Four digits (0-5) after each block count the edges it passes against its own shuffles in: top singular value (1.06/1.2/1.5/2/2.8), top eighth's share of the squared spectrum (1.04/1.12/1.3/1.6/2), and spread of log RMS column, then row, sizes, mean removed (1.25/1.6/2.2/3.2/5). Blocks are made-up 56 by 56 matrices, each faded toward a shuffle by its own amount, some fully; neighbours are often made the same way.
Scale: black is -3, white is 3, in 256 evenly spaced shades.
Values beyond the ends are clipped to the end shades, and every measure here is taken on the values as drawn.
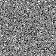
0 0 1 0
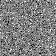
0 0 0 0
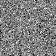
0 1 2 0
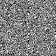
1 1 1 0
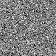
0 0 0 0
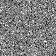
0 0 1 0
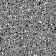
1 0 0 0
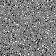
2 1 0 0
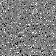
3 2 1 1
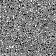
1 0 0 0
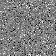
2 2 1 0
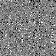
3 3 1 1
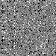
3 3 1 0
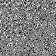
3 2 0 1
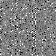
3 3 2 0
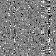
4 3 2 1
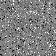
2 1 0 0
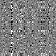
4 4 3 2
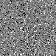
3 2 1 1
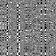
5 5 3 2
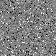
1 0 0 0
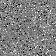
0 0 0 0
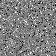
0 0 0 0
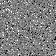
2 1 0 0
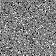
0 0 0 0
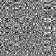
4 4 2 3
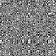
4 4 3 2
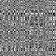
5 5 3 3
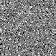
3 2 1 0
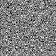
3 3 1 1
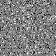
3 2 0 1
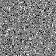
2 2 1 0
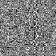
3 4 2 2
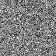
2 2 0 0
